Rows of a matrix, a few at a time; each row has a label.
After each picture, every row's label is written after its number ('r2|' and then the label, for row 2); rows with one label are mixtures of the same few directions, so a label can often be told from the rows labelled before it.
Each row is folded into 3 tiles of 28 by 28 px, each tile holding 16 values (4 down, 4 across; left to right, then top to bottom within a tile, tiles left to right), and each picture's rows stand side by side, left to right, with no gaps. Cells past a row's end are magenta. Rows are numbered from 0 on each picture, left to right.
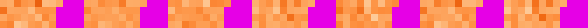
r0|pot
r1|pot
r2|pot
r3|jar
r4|jar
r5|pot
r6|jar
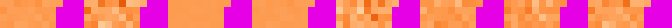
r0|pot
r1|pot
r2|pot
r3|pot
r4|jar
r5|pot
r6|jar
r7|pot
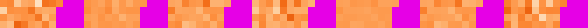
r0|pot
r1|jar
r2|pot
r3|jar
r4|pot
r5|pot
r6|jar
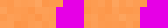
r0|pot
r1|jar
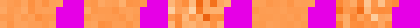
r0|jar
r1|pot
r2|jar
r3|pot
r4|jar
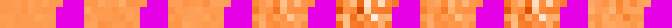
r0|jar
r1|pot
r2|pot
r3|jar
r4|jar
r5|jar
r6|jar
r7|jar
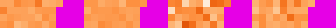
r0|pot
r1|pot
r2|pot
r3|jar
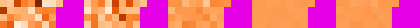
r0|pot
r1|jar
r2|pot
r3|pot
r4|pot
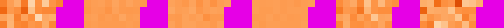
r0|jar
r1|jar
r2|jar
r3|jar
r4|jar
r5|pot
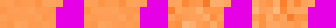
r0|pot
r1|pot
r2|pot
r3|jar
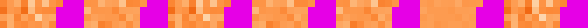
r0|jar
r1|pot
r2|jar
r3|pot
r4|pot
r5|pot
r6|jar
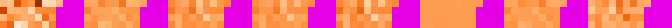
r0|pot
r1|pot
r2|jar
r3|jar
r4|jar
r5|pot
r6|pot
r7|jar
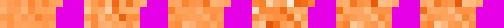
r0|jar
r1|jar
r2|pot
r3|pot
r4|pot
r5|pot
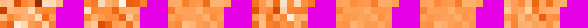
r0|pot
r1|pot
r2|pot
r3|jar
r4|pot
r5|pot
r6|jar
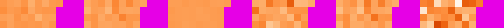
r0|jar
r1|jar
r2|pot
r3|pot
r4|jar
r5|pot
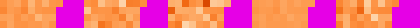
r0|jar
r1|pot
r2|pot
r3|jar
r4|jar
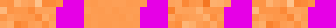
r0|pot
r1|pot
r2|pot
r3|pot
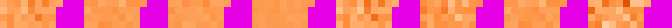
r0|jar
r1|pot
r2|pot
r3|jar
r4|jar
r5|jar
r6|pot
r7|pot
